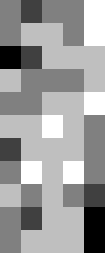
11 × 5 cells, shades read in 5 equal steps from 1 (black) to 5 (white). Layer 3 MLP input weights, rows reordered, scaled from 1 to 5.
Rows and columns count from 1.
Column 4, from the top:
3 3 4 3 4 4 4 5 3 4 4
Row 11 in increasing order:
1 3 4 4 4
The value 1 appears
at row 3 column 1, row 10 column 5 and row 11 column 5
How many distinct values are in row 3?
3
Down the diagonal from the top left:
3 4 4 3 5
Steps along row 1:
down up same up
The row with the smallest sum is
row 10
